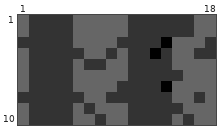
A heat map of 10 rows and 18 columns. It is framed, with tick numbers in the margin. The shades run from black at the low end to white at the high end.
Stripes: upright, repeating 2 times. Average level on the scale: 30%. Calmest part: top middle. Slope: none.
